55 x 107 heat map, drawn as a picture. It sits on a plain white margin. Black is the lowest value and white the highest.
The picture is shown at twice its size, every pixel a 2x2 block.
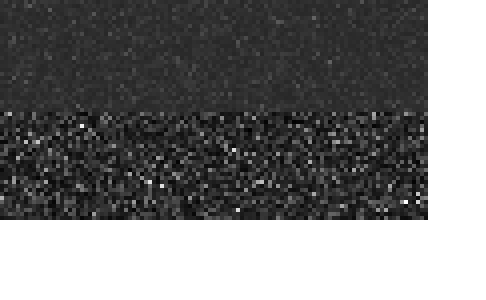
Grain: fine. Seam: horizontal, 50% of the way down, the top part calmer. Mirror symmetry: none. Average level on the scale: 20%.
